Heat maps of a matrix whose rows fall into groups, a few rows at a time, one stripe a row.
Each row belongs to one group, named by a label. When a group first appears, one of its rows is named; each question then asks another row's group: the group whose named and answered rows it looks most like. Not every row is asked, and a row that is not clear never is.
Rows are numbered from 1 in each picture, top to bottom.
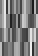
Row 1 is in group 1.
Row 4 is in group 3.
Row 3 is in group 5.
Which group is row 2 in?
1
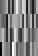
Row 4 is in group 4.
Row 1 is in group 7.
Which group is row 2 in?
3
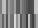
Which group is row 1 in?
1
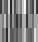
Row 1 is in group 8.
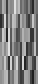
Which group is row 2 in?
4
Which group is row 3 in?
1
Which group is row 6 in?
7
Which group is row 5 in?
7
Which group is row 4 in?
8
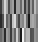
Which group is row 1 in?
5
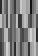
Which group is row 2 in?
1
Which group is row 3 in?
5
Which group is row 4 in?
5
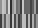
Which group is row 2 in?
8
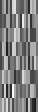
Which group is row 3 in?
7
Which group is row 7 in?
4
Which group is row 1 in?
4
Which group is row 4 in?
4
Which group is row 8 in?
7
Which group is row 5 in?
5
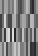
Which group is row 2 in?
4
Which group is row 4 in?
7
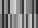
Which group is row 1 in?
3
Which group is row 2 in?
3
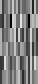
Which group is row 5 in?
5
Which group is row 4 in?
3
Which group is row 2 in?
4
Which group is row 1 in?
3
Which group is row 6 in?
5
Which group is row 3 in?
3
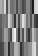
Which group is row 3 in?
4
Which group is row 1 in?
1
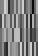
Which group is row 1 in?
7
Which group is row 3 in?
7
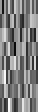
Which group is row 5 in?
3
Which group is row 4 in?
8
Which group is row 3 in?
7
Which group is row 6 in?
1
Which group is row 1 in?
3
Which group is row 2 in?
5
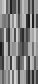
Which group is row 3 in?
5
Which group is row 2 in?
3
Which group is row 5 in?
4
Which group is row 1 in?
1
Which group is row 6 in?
3
